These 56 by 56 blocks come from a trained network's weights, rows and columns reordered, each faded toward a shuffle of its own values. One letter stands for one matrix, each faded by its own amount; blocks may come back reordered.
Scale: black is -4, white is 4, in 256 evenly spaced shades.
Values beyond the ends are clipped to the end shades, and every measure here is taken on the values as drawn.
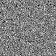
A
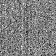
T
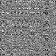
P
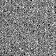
T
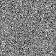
A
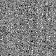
T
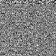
P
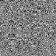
P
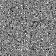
T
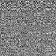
P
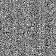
T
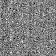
T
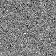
A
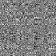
P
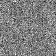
A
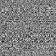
P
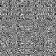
P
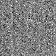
T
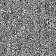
T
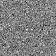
A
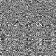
P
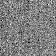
T
